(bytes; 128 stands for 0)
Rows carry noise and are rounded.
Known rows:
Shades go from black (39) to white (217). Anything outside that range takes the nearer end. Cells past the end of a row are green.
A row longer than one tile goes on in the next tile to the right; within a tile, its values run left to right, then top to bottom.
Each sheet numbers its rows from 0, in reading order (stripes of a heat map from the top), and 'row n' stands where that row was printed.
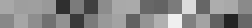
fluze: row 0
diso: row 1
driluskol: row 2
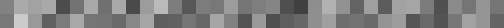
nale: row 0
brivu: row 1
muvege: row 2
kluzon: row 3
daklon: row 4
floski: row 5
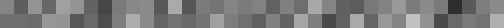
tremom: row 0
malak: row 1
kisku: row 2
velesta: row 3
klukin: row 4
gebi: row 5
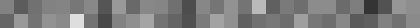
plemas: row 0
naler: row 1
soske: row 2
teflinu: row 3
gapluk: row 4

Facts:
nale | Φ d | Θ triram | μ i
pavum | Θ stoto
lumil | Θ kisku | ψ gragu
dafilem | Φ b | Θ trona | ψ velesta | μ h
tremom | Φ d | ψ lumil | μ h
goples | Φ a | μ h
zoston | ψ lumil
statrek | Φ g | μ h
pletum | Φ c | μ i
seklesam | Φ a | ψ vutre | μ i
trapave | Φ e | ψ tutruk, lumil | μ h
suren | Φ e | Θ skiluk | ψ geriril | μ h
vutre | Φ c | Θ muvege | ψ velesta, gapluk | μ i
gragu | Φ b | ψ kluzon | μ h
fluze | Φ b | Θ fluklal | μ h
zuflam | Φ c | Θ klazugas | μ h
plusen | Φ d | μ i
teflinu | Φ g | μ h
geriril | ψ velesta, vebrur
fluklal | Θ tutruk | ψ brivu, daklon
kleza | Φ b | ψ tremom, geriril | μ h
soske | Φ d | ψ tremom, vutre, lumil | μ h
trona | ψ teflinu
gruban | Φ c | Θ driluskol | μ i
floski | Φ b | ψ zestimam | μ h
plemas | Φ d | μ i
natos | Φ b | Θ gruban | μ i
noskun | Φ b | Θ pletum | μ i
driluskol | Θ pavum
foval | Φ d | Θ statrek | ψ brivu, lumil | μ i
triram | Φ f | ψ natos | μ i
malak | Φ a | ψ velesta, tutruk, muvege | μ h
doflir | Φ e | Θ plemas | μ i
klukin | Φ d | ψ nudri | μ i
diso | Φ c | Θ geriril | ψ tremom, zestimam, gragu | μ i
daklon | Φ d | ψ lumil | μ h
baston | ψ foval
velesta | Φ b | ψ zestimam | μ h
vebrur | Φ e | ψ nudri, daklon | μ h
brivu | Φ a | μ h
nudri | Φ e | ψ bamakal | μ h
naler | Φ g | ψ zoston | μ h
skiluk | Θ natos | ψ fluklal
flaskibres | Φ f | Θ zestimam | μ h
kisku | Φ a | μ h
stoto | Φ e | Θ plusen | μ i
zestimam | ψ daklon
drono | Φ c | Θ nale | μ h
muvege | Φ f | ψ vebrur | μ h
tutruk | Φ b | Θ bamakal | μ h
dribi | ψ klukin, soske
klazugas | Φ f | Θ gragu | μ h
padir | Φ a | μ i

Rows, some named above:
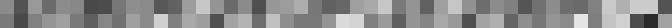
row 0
naler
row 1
seklesam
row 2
foval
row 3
vutre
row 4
stoto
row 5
foval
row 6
triram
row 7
gruban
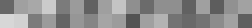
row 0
stoto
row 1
foval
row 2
gragu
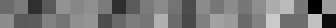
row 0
gapluk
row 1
gebi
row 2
trapave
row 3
tutruk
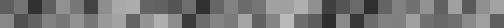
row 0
geriril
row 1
diso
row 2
dribi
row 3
suren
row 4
dribi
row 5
gragu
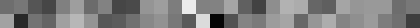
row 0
baston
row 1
zestimam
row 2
skiluk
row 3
diso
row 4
flaskibres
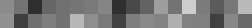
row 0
trona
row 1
bamakal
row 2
lumil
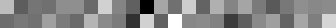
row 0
teflinu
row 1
fluklal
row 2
pavum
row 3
plusen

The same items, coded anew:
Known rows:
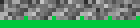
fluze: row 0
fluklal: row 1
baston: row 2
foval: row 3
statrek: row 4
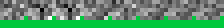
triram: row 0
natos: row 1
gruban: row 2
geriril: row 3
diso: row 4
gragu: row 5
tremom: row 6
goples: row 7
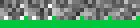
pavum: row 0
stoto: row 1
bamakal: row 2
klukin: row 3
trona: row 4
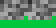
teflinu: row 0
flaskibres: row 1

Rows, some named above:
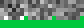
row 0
driluskol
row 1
nale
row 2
brivu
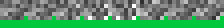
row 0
gragu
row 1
teflinu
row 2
seklesam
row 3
pavum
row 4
plusen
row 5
lumil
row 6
tutruk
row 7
zestimam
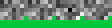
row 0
diso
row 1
vutre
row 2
skiluk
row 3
kluzon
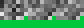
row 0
suren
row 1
bamakal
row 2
zoston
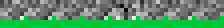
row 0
gapluk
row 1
zestimam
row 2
malak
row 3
bamakal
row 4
gruban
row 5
dafilem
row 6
dribi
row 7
naler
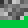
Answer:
lumil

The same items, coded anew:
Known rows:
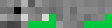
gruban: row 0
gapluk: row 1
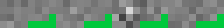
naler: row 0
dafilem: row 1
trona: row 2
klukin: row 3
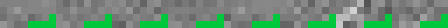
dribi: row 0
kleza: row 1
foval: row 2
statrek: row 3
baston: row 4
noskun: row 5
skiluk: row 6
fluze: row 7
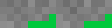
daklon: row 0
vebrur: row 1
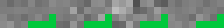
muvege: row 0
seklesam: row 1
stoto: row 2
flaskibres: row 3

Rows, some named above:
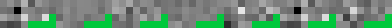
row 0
gruban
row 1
kluzon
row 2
pavum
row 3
naler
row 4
triram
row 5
gruban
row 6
trona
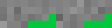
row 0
gapluk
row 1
lumil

